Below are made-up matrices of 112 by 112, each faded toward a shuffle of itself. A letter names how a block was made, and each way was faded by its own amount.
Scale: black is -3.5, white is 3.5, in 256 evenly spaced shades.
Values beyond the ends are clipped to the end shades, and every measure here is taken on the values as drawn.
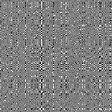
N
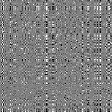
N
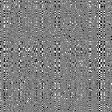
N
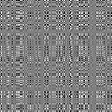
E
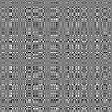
E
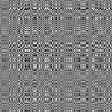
E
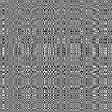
E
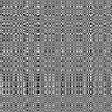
E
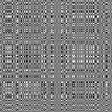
E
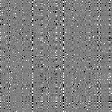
N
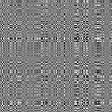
E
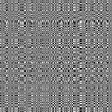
E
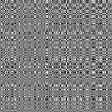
E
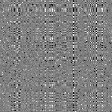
N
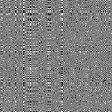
N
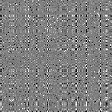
N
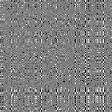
N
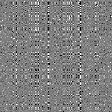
N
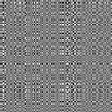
E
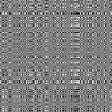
E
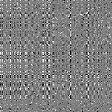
N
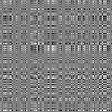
E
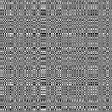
E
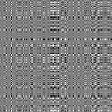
E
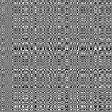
E
